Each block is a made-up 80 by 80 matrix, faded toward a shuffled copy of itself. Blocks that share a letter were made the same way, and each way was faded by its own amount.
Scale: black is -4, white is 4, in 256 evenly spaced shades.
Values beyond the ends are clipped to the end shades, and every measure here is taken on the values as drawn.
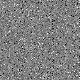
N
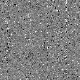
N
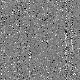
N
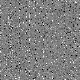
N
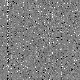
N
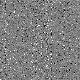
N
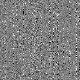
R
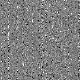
R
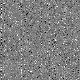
N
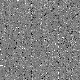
N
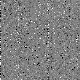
N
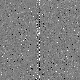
N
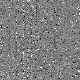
N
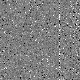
N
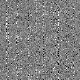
R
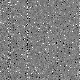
N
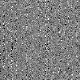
R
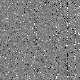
N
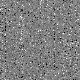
N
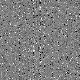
N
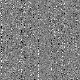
R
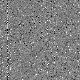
N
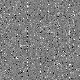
N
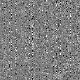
R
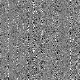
R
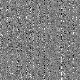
R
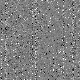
N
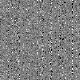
R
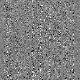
R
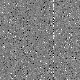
N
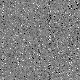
N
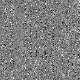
R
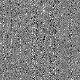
R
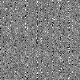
R
